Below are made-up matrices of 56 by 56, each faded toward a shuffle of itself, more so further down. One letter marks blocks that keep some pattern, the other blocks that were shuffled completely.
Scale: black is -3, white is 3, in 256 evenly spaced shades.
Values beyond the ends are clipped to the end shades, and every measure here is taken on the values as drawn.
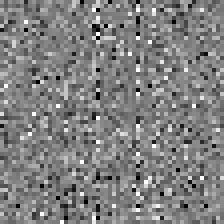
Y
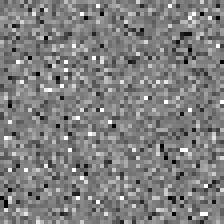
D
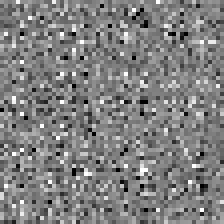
Y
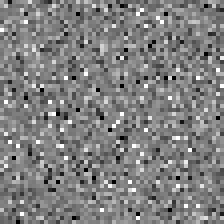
D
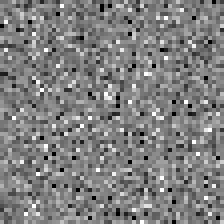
D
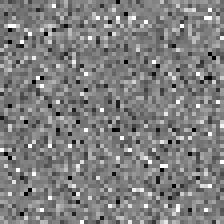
D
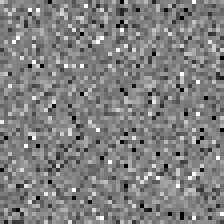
D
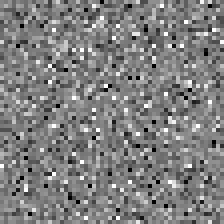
D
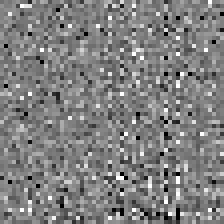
Y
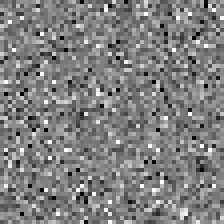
D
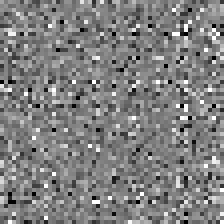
Y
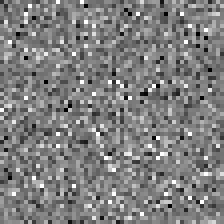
D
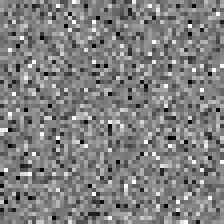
D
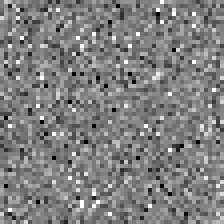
D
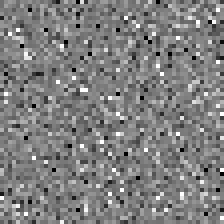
D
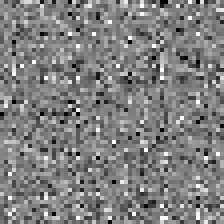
Y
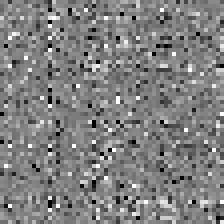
Y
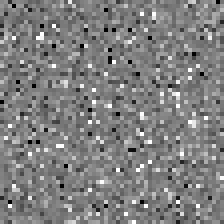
D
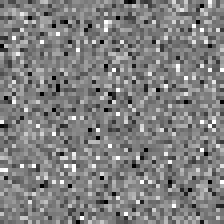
D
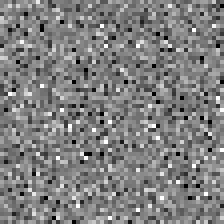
D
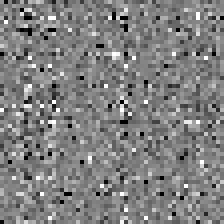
Y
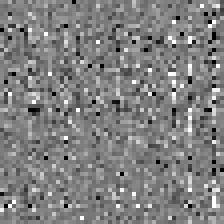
Y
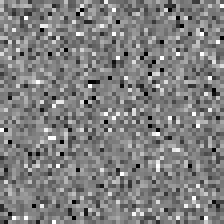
D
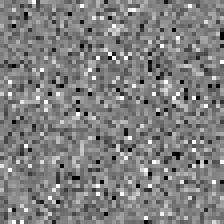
D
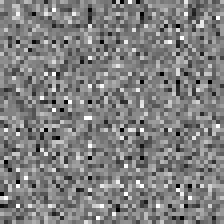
Y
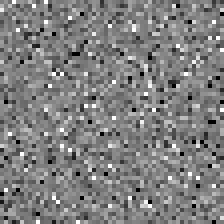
D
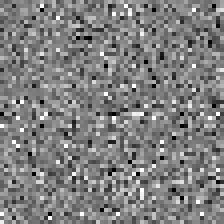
Y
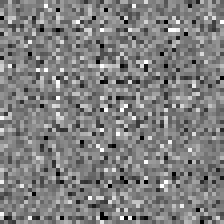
Y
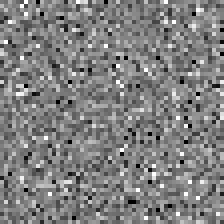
D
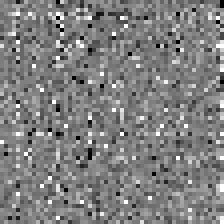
Y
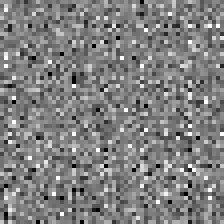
Y
